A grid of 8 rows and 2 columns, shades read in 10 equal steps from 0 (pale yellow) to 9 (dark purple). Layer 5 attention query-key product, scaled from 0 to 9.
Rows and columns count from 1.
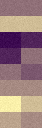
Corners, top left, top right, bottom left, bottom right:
5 5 3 4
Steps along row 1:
same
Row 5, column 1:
5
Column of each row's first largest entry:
1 1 1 1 2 1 2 2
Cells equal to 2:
3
